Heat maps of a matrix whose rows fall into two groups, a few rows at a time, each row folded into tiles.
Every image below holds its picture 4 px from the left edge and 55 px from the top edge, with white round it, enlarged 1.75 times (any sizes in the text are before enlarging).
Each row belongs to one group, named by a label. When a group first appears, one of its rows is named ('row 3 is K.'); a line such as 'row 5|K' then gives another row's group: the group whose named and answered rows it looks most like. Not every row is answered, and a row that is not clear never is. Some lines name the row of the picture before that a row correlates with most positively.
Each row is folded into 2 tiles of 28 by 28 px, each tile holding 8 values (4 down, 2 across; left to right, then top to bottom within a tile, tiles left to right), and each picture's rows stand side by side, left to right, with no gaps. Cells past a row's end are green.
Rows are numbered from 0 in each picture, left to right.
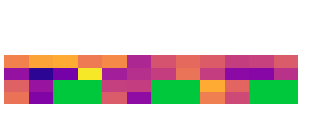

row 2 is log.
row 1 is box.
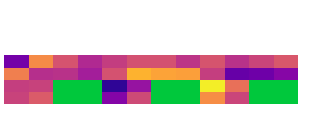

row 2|log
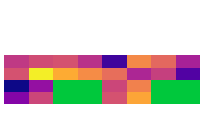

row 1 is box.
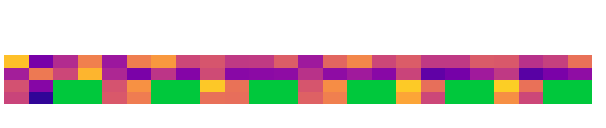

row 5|log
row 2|log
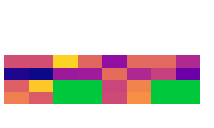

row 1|box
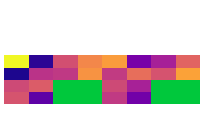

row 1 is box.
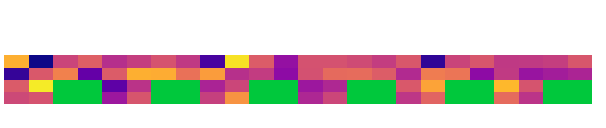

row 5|log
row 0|box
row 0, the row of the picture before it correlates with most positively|0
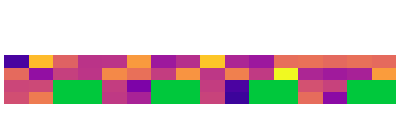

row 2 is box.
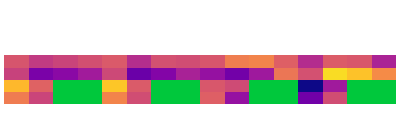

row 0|log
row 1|log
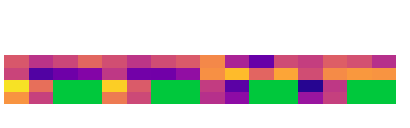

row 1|log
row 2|box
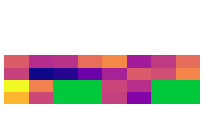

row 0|log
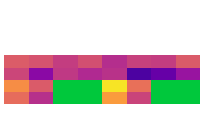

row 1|log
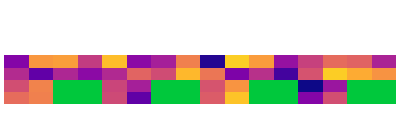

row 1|box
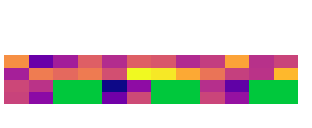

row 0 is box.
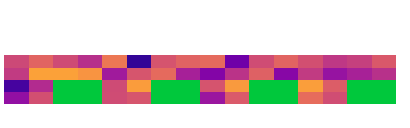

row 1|box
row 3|log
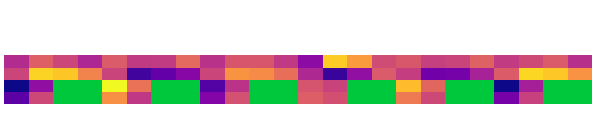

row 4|log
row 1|log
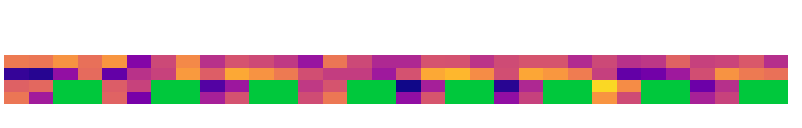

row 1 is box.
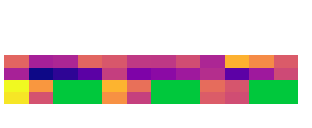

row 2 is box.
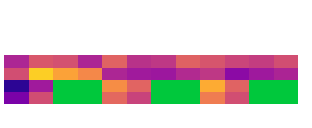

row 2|log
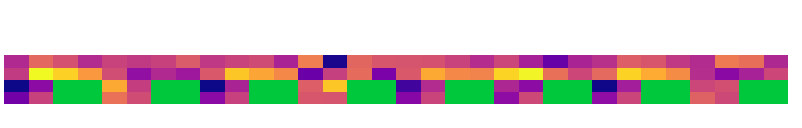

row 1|log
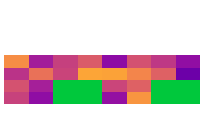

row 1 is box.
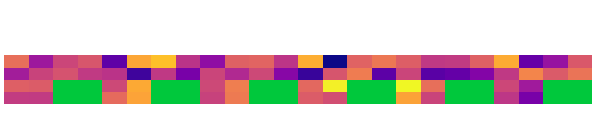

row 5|box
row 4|log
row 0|box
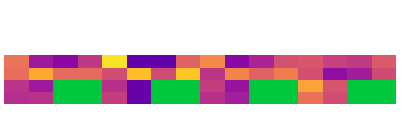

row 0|box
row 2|box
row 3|log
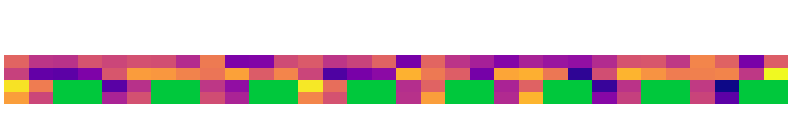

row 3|log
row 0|log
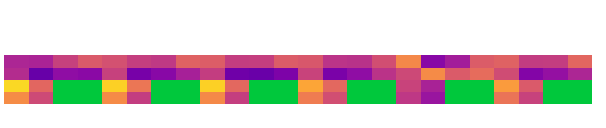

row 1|log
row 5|log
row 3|log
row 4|box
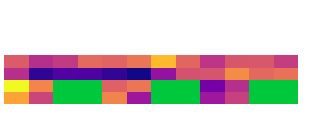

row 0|log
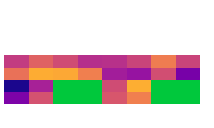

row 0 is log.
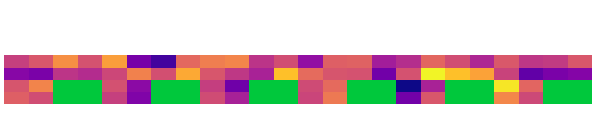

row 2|box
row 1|box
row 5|log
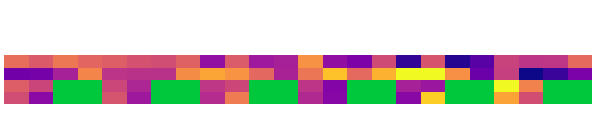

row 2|box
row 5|log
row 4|box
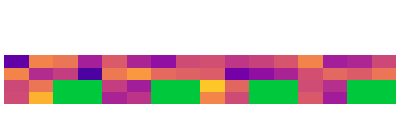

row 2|log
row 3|box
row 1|box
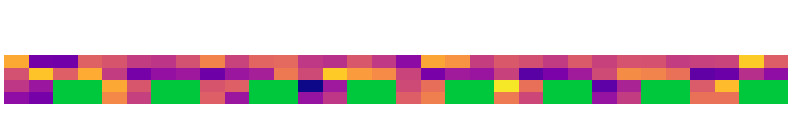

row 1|log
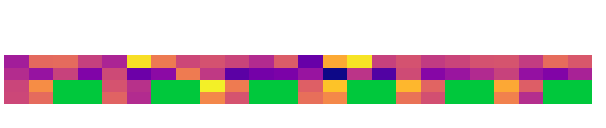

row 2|log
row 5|log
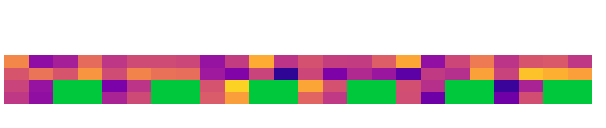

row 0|box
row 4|box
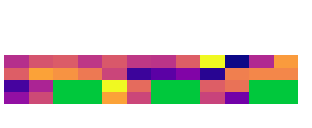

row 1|log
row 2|box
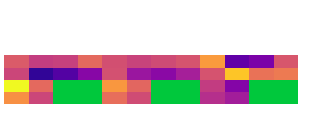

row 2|box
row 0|log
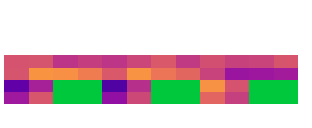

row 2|log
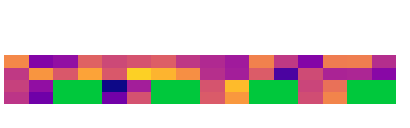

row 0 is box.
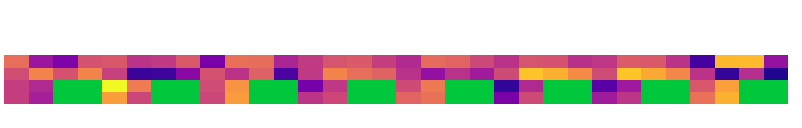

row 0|box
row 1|log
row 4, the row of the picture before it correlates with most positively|3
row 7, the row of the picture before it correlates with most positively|3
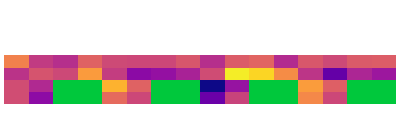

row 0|box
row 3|log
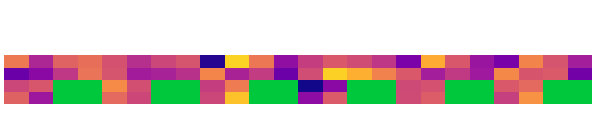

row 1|log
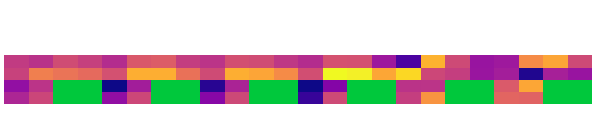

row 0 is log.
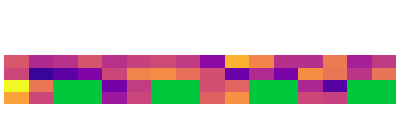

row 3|box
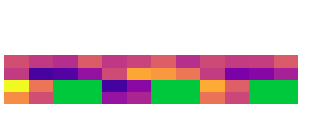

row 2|log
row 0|log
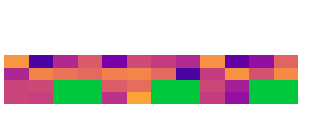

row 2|box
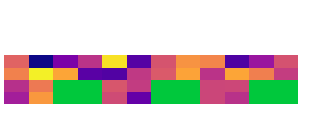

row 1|box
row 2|box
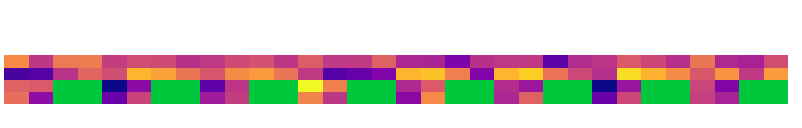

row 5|box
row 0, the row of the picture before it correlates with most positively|1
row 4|box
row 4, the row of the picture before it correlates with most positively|0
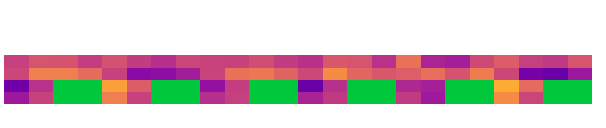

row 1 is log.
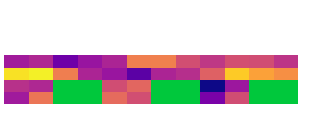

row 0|box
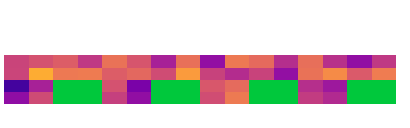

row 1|box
